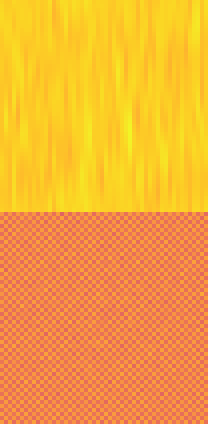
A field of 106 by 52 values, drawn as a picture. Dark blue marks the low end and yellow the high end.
The table splits into 2 rows of 1 panel. Panel 1,1: very high, streaked downward, faint in contrast. Panel 2,1: high, checkered.
